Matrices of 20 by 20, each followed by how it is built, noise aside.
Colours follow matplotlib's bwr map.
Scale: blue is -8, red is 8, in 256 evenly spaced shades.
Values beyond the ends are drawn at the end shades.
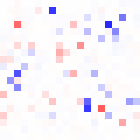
sparse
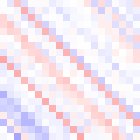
Toeplitz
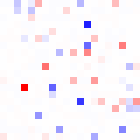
sparse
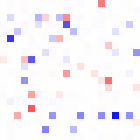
sparse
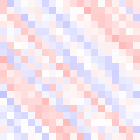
Toeplitz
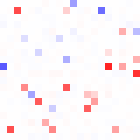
sparse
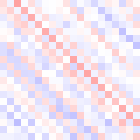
Toeplitz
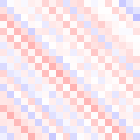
Toeplitz
